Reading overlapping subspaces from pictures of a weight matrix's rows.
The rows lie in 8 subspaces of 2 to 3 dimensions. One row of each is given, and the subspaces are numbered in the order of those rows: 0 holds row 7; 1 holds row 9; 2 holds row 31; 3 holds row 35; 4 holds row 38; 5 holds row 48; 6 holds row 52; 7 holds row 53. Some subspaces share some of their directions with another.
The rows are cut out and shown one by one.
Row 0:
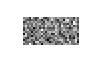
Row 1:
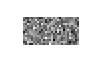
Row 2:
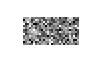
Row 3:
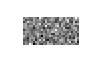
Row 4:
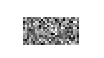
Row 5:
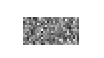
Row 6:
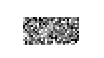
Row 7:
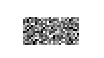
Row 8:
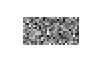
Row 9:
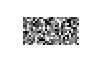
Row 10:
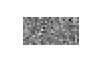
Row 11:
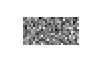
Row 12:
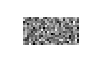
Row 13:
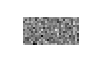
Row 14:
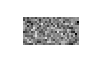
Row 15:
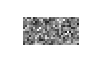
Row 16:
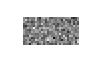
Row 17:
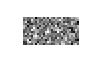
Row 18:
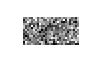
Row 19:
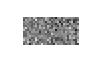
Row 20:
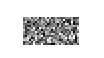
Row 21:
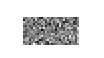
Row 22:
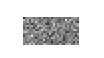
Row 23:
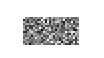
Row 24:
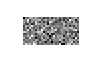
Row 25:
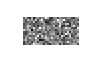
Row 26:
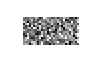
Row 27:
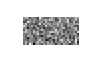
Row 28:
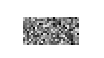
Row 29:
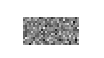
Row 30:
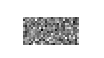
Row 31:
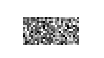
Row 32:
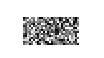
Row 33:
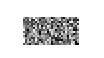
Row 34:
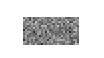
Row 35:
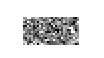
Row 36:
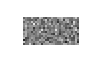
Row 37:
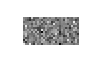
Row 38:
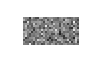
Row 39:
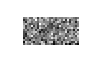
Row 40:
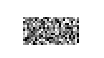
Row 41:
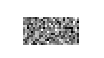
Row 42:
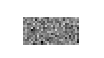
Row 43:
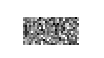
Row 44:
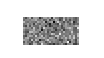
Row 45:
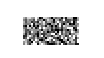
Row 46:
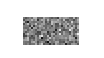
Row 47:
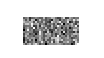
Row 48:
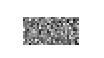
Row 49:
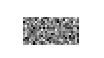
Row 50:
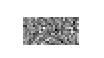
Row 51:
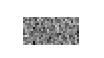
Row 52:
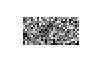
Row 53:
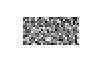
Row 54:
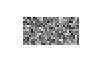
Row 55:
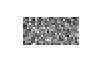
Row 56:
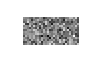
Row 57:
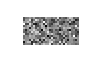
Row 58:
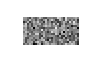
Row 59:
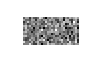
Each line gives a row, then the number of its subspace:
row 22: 0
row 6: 6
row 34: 5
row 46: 2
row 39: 6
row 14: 3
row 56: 2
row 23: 0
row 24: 0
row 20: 3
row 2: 2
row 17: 3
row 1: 3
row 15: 1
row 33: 5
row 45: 3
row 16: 7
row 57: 2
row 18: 6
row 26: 2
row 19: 5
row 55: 7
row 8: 2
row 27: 6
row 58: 5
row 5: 1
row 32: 0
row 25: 1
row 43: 2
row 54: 1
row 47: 5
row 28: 2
